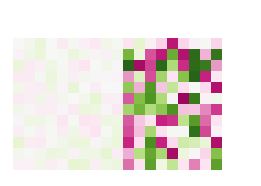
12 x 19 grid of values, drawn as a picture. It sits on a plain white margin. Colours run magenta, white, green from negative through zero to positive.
A vertical seam about 50% of the way across splits the table, and the left part is calmer. Overall the values sit about 50% of the way up the scale. The top right is the roughest part. The halves do not mirror each other. No overall slope runs across the table. The grain is fine, like static.
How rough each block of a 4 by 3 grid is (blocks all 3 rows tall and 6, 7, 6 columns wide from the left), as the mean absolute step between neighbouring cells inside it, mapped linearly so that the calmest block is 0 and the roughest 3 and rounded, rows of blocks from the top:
0 1 3
0 1 2
0 1 2
0 1 2
